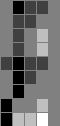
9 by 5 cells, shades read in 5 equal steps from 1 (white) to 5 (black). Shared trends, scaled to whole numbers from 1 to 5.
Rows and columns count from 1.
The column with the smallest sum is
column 4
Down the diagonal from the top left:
3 4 3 2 3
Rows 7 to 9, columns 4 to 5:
3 3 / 2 3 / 1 3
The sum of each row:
19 17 15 15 20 18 17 16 13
